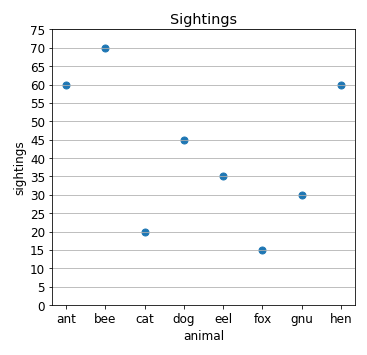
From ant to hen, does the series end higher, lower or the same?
the same
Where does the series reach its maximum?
bee
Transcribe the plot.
Title: Sightings
x-axis: animal, ticks ant bee cat dog eel fox gnu hen
y-axis: sightings, ticks 0 5 10 15 20 25 30 35 40 45 50 55 60 65 70 75
Values:
60 70 20 45 35 15 30 60
